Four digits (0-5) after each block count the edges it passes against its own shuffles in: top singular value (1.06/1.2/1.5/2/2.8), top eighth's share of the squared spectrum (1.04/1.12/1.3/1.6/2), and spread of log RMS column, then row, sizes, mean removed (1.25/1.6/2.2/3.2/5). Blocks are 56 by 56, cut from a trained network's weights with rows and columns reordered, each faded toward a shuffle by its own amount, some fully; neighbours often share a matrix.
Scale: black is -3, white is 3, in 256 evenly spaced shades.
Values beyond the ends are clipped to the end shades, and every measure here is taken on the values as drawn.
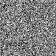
0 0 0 0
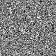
1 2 0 1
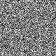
0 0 0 0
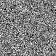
0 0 0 0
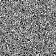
2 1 0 0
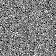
0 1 0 0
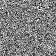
0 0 0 0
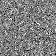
0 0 0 0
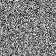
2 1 0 0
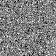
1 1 0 0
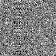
3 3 1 1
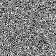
1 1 0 0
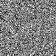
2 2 1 0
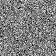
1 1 0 0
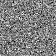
1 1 0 0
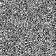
2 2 1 0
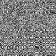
4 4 0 3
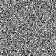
3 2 0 1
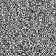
3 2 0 1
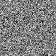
1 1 0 0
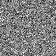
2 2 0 0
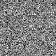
2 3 1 1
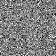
3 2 0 1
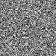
3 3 0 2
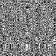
3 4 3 1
